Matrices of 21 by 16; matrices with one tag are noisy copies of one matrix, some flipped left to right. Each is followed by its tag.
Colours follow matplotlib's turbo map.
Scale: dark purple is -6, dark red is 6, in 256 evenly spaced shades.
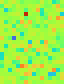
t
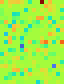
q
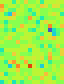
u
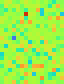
t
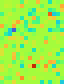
u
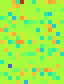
q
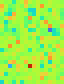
u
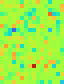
u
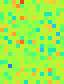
q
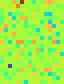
q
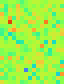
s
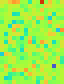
q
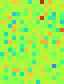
q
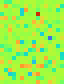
t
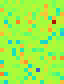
s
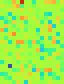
q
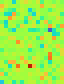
u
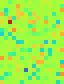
s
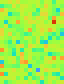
s
